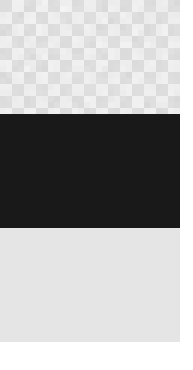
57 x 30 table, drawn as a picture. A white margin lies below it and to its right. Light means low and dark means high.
The table splits into 3 rows of 1 panel. Panel 1,1: very low, checkered, faint in contrast. Panel 2,1: very high, flat. Panel 3,1: very low, flat.
